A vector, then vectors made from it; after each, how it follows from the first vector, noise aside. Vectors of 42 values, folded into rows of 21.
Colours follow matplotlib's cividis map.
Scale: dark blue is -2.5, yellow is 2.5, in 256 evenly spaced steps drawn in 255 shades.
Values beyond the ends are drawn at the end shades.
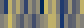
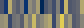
sign-scrambled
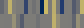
partly zeroed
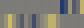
partly zeroed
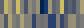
sign-scrambled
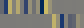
partly zeroed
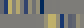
partly zeroed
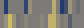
partly zeroed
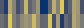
sign-scrambled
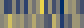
sign-scrambled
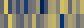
sign-scrambled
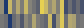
sign-scrambled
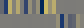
partly zeroed
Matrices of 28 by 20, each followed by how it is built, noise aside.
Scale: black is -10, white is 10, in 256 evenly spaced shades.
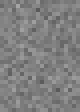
noise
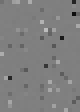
sparse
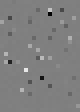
sparse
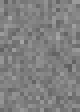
noise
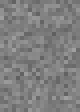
noise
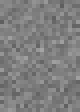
noise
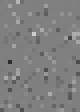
sparse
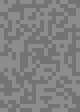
noise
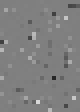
sparse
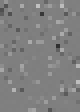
sparse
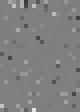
sparse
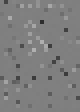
sparse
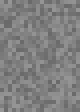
noise
